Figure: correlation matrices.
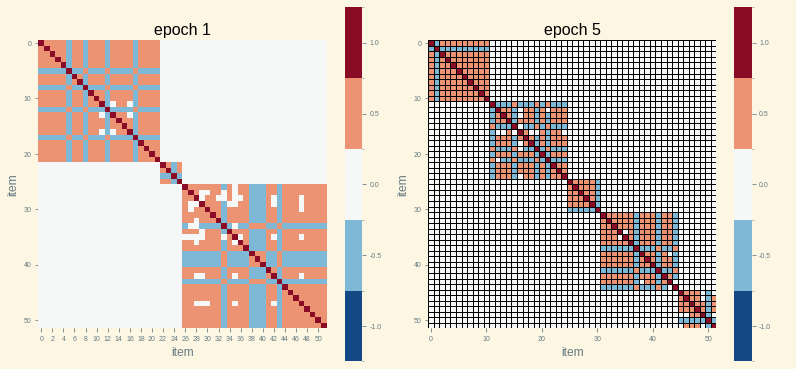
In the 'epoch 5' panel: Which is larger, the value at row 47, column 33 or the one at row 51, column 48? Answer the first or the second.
the second
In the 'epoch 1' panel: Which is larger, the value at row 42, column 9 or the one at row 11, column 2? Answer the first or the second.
the second
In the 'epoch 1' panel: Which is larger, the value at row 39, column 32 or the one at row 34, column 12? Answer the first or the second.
the second
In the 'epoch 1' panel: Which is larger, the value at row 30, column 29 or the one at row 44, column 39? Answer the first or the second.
the first
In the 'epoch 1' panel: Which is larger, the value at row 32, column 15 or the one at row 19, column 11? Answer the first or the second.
the second
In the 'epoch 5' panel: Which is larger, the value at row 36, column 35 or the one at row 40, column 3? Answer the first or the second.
the first
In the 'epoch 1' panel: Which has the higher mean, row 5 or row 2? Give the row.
2
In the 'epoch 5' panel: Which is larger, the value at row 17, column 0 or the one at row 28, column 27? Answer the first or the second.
the second
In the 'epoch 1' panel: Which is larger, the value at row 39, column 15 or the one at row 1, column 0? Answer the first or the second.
the second
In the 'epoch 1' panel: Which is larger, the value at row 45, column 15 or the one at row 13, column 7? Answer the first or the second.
the second
